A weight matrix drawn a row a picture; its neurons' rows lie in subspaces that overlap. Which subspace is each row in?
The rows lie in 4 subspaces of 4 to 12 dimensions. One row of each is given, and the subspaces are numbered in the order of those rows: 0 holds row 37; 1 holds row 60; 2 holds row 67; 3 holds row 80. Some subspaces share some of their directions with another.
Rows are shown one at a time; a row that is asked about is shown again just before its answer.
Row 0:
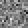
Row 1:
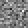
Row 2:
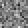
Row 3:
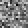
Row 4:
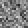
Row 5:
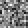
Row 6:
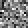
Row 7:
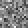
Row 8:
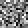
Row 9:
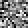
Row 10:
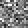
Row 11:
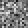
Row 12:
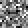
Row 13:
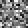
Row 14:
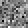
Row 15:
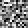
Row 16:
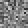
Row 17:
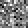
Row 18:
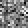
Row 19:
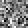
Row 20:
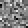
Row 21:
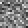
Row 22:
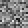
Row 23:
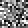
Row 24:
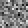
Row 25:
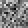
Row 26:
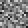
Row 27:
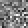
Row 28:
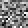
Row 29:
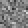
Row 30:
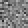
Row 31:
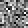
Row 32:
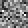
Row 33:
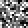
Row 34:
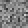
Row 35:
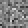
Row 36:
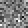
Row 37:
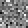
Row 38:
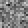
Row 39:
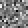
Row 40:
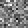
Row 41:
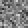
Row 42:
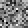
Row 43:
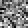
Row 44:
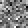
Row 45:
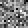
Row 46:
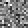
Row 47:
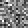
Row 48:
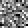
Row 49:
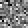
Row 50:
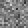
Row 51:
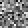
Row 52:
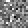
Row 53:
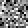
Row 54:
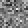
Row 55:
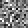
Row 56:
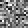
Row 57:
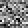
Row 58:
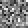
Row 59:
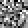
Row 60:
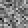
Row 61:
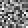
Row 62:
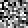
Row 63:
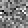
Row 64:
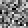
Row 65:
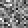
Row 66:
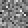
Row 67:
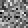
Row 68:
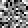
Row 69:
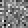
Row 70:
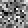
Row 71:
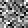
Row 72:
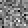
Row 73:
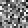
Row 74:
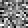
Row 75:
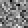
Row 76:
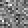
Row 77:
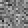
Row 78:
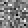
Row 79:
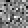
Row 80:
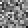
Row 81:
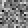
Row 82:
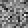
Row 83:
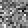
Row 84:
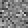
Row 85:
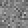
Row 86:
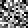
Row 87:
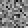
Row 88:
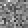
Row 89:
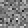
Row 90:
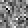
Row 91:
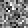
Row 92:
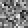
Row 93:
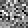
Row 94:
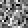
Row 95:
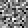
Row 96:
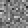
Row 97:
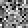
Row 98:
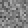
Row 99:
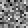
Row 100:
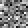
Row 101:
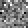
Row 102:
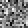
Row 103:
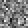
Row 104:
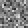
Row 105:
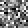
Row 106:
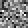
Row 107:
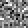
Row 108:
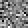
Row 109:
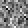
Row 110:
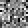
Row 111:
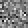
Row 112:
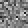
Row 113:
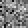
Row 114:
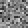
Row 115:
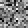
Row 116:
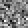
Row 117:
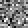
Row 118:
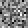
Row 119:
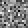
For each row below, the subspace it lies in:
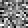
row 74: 1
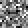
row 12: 1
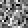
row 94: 1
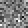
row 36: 0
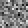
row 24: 0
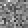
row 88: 0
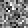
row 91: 1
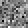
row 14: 0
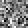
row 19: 1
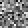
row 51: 3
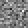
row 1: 0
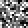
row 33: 0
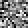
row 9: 2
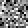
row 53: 0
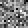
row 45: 0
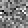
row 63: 0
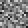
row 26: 3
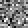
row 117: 1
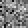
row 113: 0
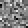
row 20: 1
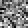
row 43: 1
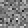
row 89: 0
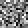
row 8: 0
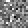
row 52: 2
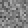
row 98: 3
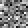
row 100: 1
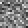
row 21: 3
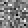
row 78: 0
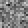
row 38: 0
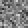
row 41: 1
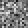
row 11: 0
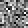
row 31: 1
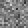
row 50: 3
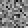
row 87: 1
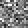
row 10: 3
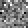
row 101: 0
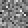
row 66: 1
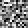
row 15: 2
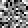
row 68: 3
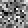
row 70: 0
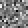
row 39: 3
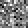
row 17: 0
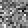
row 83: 0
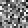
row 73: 0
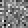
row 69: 0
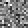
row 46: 3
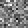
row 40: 3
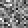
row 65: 1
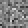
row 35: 0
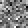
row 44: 1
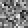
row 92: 1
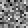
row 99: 3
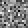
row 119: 0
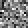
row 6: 2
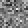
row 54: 3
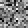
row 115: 3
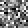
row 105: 0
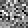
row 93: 0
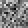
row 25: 0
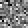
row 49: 3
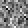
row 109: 1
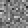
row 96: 2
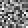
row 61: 3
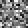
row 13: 3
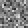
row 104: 1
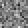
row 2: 3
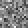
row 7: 1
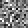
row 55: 0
